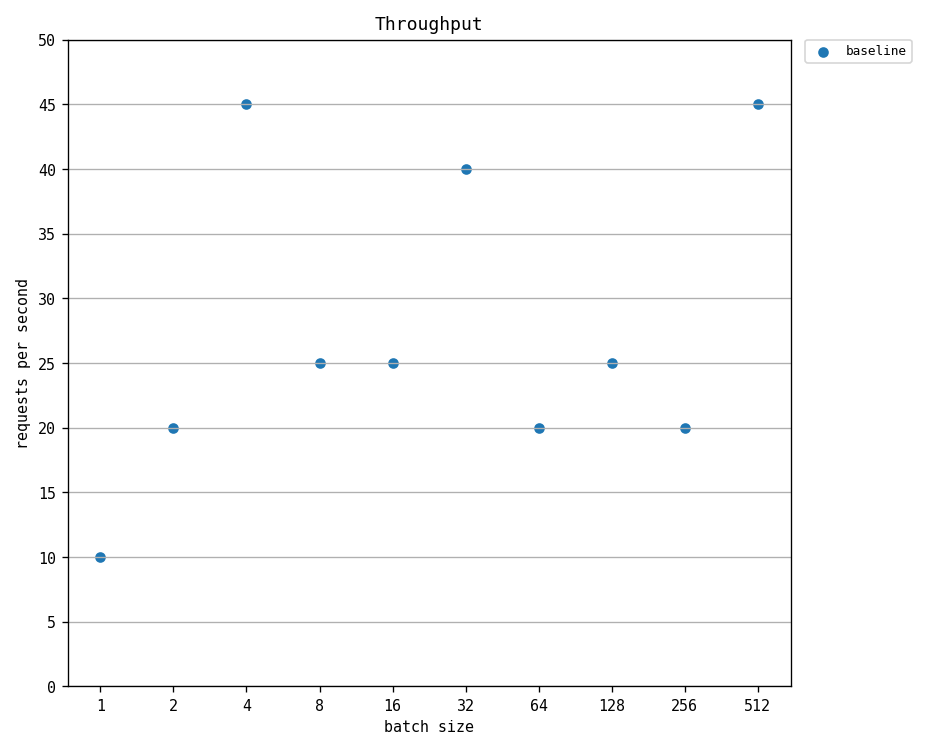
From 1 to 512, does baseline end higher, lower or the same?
higher
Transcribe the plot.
Title: Throughput
x-axis: batch size, ticks 1 2 4 8 16 32 64 128 256 512
y-axis: requests per second, ticks 0 5 10 15 20 25 30 35 40 45 50
Legend: baseline
Values:
baseline: 10 20 45 25 25 40 20 25 20 45
